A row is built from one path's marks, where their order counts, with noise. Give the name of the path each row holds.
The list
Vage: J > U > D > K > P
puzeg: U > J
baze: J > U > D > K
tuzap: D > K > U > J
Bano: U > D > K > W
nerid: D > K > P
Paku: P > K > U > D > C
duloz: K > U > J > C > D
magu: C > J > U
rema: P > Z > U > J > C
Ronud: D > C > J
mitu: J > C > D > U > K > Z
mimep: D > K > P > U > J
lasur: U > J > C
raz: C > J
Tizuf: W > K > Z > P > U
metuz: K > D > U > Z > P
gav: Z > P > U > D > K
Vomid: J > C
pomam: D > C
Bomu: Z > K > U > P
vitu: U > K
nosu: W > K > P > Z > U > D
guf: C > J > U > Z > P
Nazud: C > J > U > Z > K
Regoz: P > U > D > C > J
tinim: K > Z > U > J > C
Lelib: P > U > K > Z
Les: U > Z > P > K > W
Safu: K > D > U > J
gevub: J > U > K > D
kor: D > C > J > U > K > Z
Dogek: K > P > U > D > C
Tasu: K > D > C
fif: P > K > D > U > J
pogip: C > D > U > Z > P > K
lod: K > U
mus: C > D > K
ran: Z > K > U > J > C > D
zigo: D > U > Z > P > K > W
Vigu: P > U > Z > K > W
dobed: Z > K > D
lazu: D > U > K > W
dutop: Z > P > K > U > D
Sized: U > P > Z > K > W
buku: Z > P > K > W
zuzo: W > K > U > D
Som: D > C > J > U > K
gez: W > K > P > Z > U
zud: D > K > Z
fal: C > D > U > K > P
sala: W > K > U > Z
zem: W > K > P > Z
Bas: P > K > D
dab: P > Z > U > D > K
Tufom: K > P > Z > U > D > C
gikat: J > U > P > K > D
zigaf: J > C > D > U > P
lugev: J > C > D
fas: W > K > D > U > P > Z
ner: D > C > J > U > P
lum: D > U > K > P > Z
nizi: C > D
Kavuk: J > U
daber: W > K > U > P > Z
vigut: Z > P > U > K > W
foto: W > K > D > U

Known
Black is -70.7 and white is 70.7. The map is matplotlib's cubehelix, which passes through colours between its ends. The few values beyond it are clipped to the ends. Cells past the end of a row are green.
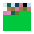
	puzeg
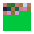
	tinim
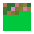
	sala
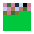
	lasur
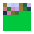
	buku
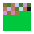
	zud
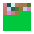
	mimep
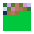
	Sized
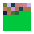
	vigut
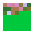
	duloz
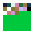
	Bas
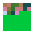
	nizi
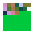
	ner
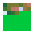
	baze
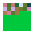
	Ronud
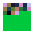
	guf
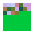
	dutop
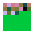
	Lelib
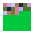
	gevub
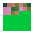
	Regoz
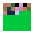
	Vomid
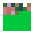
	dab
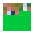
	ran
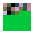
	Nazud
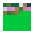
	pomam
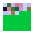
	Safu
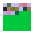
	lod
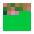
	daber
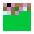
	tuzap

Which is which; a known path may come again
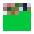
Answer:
Kavuk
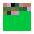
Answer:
pogip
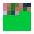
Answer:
nizi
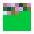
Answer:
gevub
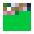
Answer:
nerid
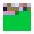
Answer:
lod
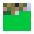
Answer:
zigaf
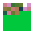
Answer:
gav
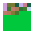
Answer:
Som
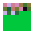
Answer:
Lelib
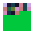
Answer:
magu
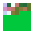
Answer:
vitu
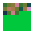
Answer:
gez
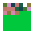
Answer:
dab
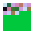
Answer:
Safu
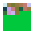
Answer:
Bomu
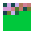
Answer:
zigo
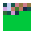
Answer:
Vigu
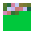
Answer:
dobed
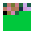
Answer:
nosu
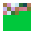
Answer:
Bano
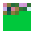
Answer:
kor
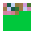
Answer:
mimep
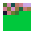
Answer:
vigut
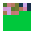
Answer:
Paku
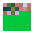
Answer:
tinim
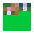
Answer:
zuzo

